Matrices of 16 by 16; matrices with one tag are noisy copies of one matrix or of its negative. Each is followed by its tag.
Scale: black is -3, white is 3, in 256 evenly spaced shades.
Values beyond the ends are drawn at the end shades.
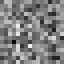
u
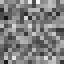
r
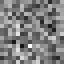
u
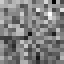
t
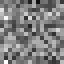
r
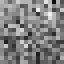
t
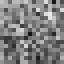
t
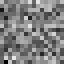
r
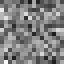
r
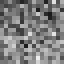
t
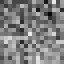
t
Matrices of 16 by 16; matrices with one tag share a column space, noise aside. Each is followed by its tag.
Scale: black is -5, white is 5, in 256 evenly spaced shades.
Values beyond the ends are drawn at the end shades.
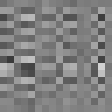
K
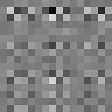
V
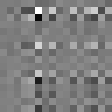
V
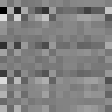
V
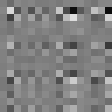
V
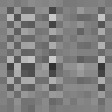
K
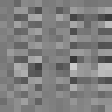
K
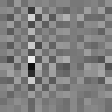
K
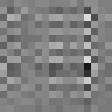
K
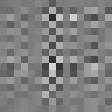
K
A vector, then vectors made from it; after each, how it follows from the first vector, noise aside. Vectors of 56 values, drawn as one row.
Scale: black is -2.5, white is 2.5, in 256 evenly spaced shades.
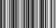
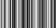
reversed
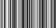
reversed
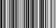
copied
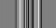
partly zeroed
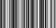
copied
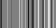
partly zeroed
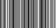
partly zeroed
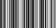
copied
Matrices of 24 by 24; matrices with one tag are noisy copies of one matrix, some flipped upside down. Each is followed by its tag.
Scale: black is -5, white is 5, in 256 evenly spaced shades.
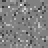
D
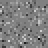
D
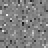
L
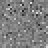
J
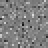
L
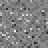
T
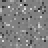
D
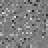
T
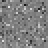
D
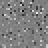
J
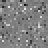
D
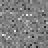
T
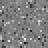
D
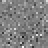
J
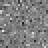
L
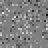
T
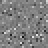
J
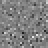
J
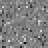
D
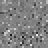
J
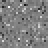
D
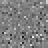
J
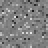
T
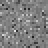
T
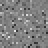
T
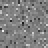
L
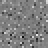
J
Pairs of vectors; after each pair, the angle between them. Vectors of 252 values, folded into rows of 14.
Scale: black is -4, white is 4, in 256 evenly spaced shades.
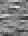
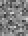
partly opposed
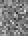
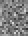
nearly parallel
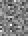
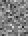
partly aligned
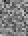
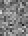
partly opposed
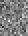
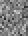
nearly opposite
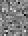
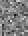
partly aligned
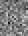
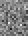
nearly opposite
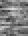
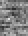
nearly opposite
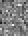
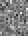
orthogonal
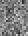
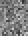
nearly parallel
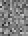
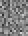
nearly parallel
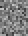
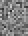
partly opposed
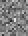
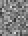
partly opposed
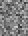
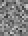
partly aligned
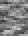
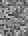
partly opposed
